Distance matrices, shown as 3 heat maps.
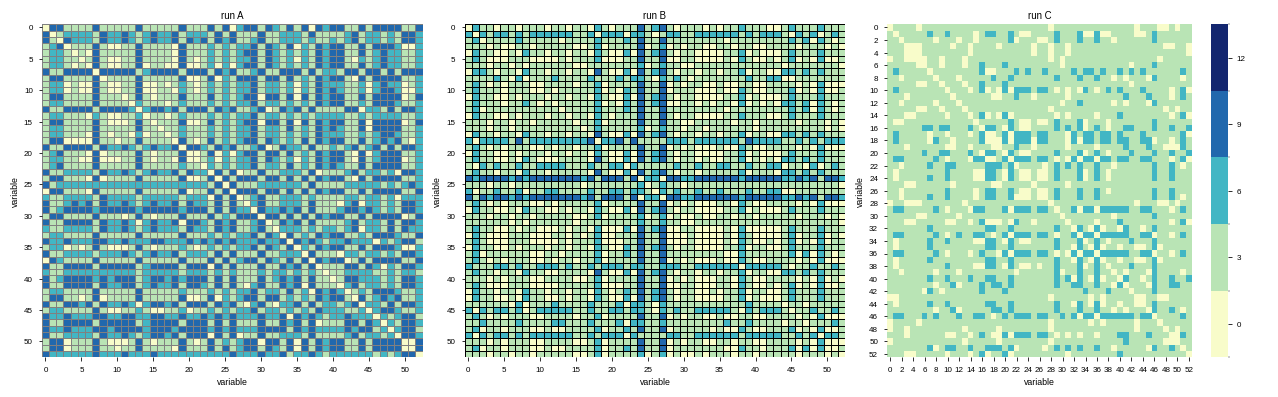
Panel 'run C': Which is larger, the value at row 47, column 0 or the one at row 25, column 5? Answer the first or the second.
the second
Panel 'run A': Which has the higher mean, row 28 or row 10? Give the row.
28
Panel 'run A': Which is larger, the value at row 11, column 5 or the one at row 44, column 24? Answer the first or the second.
the second
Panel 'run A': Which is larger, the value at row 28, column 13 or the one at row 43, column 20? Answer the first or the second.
the first
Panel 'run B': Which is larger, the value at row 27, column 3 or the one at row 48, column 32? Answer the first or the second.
the first
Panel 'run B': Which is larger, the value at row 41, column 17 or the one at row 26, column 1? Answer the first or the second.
the first
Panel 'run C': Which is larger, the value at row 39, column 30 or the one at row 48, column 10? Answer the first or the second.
the second
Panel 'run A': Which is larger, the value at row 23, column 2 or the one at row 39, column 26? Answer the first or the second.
the second
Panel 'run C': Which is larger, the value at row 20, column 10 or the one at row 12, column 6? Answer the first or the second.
the first
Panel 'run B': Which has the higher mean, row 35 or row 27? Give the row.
27
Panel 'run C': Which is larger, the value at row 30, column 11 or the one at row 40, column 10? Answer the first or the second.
the second
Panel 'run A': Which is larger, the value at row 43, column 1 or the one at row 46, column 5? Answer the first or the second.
the first
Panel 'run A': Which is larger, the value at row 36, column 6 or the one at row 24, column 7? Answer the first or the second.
the second
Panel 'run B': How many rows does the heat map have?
53
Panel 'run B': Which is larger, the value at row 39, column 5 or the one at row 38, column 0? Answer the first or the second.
the second
